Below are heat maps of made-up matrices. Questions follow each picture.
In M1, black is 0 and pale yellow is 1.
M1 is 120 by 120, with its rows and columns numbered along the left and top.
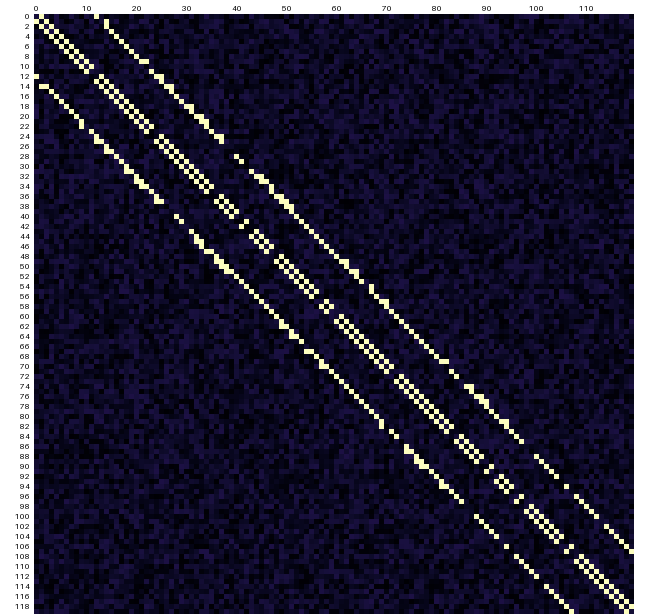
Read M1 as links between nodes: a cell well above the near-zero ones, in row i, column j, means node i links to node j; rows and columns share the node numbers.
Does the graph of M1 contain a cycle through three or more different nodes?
yes
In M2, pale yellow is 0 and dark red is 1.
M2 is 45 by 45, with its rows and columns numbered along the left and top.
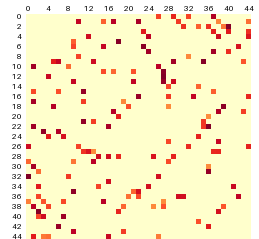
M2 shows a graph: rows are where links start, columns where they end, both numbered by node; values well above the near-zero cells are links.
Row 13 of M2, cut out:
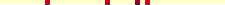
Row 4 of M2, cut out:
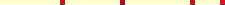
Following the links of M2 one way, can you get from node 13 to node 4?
yes
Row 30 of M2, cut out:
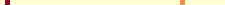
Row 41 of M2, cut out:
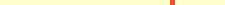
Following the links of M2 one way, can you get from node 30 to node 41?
yes
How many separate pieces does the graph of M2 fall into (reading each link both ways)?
1
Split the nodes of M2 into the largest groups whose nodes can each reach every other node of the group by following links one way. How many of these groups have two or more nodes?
1
